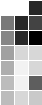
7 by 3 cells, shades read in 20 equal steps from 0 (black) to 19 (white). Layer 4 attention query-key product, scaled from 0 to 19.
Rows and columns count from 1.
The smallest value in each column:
9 3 0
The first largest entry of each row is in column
1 1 1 2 2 2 2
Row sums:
41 17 13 44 47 39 45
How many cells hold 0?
1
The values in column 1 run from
9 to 19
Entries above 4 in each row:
2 2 1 3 3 3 3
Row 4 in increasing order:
12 16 16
